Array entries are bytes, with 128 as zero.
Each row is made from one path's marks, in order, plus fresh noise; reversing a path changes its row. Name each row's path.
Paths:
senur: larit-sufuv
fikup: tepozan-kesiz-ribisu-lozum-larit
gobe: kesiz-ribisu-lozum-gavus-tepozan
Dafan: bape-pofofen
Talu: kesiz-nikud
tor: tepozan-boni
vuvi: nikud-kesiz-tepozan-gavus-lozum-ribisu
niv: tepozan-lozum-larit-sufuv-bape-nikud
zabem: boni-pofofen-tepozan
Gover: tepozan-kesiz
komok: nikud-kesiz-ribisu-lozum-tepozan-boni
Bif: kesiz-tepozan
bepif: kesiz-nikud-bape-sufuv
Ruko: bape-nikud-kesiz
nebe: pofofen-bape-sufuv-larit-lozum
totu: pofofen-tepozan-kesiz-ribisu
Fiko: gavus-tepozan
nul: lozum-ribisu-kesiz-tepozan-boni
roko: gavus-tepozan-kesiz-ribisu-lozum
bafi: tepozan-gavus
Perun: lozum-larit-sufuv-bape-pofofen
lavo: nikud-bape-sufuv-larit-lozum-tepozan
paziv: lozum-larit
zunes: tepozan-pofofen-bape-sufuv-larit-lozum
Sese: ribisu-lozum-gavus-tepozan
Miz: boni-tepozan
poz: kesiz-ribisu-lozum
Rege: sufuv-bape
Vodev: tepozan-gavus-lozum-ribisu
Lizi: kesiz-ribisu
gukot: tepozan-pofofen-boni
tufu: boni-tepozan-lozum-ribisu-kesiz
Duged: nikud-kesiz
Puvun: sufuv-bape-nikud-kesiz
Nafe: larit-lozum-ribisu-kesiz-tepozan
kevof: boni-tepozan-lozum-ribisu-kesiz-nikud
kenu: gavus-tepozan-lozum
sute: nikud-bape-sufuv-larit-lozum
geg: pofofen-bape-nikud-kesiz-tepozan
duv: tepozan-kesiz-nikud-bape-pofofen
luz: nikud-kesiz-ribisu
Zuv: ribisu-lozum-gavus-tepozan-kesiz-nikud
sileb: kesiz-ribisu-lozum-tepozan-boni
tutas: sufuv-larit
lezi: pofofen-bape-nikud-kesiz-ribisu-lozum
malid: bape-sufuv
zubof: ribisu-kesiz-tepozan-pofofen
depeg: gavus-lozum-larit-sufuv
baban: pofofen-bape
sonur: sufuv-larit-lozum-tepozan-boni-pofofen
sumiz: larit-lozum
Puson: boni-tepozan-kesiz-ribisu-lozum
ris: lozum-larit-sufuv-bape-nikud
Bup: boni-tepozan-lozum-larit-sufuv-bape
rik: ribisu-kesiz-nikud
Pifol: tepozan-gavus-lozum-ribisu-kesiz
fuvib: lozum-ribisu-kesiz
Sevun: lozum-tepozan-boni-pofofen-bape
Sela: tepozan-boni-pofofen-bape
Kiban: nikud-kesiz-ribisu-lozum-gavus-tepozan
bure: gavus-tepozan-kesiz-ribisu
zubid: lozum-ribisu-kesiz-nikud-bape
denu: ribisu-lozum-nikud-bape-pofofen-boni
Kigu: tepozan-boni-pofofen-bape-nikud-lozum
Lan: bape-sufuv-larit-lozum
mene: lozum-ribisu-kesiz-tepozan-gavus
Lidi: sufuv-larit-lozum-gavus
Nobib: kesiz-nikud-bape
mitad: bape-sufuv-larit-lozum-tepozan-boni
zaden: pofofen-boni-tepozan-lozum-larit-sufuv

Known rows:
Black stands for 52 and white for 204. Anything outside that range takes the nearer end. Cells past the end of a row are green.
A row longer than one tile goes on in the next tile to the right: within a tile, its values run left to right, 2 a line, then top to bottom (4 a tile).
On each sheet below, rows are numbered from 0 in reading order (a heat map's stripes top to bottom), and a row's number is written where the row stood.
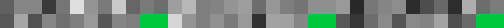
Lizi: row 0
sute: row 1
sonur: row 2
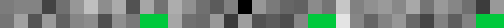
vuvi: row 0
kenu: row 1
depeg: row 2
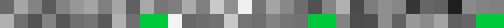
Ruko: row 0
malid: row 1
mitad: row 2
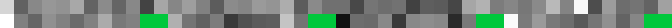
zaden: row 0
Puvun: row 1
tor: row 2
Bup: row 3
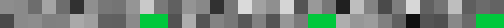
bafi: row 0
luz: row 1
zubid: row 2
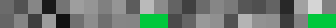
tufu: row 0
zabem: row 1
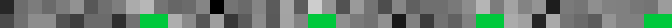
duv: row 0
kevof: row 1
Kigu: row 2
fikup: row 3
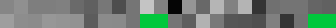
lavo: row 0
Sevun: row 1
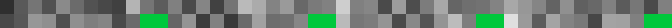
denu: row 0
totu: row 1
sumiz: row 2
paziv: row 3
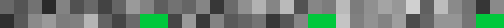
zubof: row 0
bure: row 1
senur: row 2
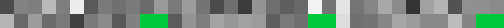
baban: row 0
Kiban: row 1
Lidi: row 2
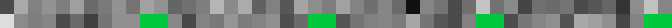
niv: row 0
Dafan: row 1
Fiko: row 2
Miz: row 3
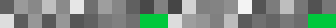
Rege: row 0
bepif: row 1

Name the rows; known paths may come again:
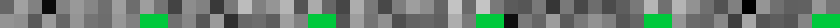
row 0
poz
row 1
fuvib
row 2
Duged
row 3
komok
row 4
kenu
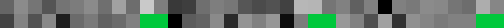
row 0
Gover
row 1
gukot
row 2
Puson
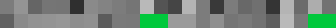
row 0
mene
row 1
Talu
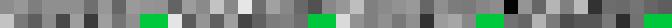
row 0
zunes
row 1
Rege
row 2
sute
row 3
Sevun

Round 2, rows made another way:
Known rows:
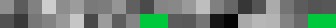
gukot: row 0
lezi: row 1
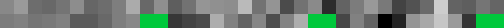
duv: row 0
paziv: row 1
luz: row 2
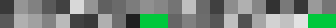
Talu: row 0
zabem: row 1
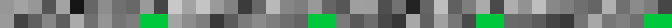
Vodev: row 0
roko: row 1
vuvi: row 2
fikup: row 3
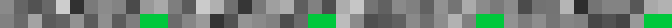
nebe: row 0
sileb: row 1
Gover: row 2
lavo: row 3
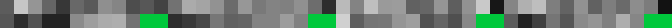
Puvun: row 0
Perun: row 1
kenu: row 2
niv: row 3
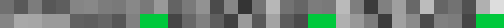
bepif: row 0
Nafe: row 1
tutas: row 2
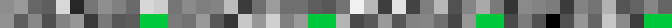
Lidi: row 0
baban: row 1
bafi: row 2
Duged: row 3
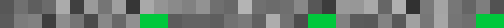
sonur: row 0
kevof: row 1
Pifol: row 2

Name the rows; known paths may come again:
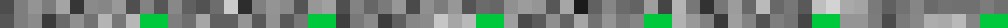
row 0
Sevun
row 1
nebe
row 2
Sela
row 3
Vodev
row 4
tutas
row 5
totu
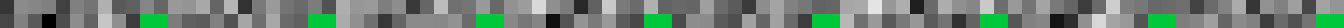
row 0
Duged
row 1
Pifol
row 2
bure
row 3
Kiban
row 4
nul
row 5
Sese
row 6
Lizi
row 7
mitad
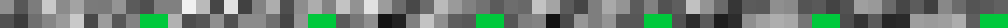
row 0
gukot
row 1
bafi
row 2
poz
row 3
komok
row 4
Puvun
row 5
Ruko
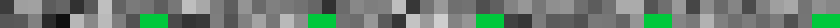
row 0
geg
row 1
ris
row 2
baban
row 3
Dafan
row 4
malid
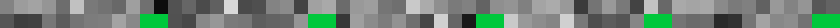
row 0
Bup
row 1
sumiz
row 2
rik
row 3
Fiko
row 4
Puson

